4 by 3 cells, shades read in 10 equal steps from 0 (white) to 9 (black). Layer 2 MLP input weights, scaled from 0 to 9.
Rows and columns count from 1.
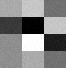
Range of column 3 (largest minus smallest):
6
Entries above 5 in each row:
0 2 1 0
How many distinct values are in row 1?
3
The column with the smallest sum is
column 2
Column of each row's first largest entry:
3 2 3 3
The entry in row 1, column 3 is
5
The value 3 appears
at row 1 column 1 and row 4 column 2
